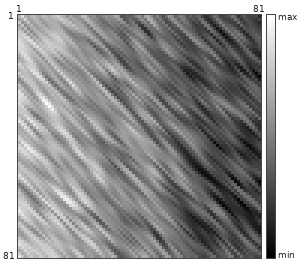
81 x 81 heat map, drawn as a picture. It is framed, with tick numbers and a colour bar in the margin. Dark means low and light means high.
Odd rows or columns: none. Slope: up to the left. Average level on the scale: 50%. Grain: diagonal, down to the right.
